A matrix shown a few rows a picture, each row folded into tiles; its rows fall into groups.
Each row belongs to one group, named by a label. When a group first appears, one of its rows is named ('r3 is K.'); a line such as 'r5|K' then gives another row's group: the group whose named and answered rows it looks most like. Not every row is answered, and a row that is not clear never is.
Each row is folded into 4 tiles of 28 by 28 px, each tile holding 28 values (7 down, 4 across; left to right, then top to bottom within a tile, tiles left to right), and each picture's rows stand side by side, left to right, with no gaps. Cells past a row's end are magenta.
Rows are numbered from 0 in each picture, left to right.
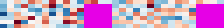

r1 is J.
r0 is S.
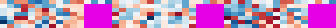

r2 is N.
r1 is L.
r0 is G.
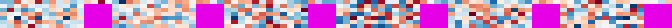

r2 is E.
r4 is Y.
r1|J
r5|L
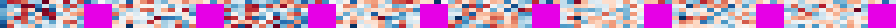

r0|G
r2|N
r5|S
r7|J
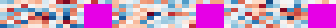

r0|S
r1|L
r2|Y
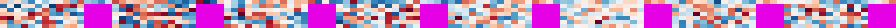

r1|E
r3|G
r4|J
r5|J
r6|Y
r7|Y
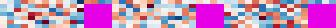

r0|E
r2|G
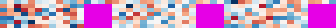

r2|J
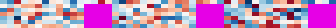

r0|Y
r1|J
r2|N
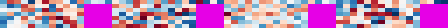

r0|G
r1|E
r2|E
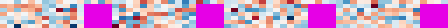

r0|Y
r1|E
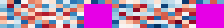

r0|E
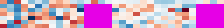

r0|N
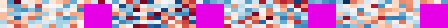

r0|L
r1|G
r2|N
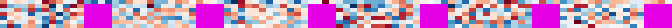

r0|G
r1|J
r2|Y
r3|N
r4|N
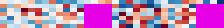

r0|Y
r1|G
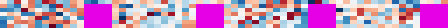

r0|G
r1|L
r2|N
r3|Y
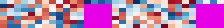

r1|N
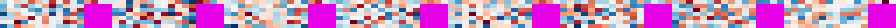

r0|S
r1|E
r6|G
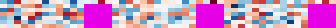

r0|Y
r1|L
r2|L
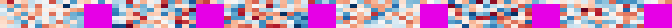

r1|S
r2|E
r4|G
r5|Y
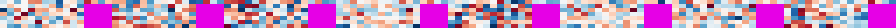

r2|N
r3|S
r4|G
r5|J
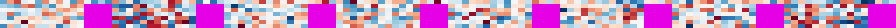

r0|G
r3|L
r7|N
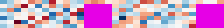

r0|S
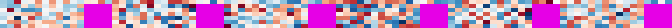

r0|S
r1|L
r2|Y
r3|N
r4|S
